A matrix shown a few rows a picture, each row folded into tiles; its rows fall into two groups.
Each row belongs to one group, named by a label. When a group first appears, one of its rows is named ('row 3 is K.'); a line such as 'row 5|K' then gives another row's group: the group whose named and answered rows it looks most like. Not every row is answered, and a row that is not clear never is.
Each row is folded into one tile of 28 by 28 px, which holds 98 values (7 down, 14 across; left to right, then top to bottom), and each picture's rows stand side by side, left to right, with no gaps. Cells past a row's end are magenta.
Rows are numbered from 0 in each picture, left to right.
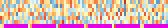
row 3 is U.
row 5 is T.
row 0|T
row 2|U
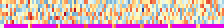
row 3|U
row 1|T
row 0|U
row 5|U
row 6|T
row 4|T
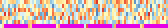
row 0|T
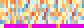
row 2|U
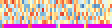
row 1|T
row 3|T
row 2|U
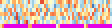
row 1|U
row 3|T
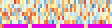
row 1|T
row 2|T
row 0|U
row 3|T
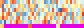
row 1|T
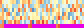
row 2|T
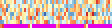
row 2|T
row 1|T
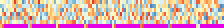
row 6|U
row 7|U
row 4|T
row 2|T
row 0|U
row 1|T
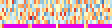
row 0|T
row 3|T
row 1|T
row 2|T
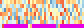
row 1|U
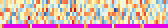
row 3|U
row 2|T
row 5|T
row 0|U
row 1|T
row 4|U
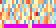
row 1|T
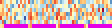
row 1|T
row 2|T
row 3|U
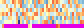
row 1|T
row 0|U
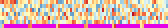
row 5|U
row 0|U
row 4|U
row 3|T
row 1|T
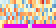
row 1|U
